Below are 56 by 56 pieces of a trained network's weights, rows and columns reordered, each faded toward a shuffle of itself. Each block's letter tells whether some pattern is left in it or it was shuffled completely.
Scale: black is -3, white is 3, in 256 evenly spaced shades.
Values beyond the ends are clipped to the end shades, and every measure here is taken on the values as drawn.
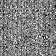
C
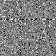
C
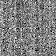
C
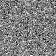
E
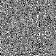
C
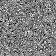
E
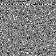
C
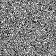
E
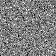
E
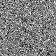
E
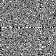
C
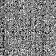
C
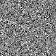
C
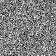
E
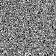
E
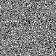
C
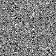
C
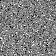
E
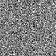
C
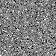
E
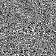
C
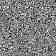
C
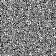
E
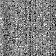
C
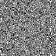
C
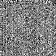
C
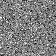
E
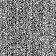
C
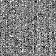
C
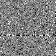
C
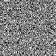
C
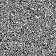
E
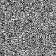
C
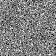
E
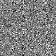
C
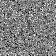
E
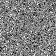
E
